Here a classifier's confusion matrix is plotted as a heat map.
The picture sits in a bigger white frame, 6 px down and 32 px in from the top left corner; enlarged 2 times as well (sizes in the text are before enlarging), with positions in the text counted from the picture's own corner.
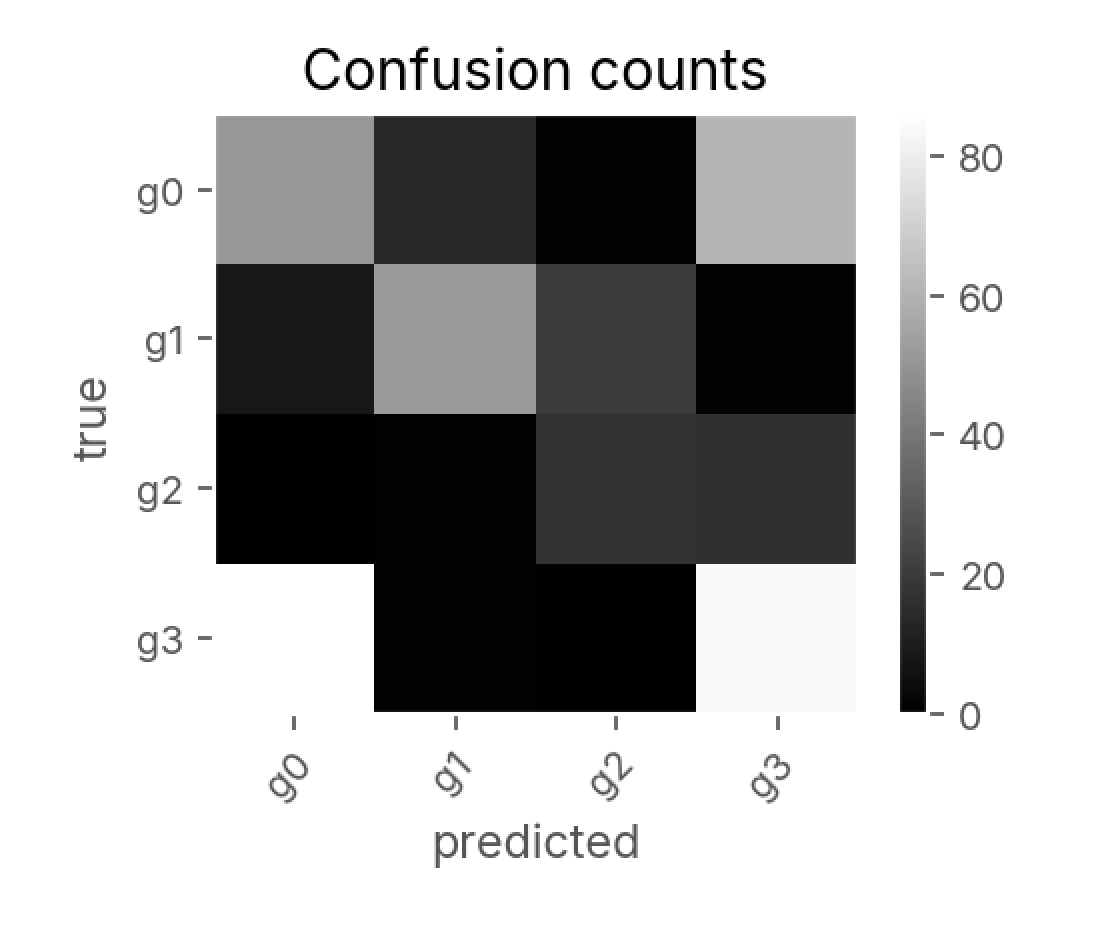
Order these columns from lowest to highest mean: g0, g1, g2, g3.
g2, g1, g0, g3
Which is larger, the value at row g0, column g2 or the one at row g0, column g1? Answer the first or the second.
the second
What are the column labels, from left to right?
g0, g1, g2, g3
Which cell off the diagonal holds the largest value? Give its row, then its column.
g3, g0
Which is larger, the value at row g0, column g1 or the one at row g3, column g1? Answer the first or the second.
the first
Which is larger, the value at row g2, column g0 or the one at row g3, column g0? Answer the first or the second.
the second
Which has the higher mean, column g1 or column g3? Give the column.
g3
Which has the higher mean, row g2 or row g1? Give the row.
g1
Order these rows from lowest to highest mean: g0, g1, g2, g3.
g2, g1, g0, g3
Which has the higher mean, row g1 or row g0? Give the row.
g0
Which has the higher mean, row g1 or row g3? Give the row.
g3
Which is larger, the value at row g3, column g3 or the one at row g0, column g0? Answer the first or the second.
the first
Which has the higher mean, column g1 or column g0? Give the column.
g0
